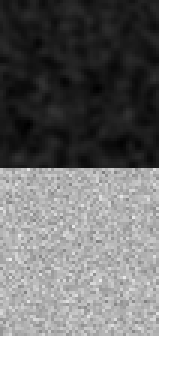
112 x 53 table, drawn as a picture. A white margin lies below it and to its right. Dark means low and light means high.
The table splits into 2 rows of 1 panel. Panel 1,1: very low, blotchy, faint in contrast. Panel 2,1: high, fine-grained.
